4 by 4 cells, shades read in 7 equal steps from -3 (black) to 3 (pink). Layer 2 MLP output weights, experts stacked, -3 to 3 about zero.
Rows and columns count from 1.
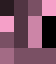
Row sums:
0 1 -2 1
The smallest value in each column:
-2 -1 0 -3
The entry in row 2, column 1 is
3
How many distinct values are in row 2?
4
